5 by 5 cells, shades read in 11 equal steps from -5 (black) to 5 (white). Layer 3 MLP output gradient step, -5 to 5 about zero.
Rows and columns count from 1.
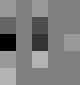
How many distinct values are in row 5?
2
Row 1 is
1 0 1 0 0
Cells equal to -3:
1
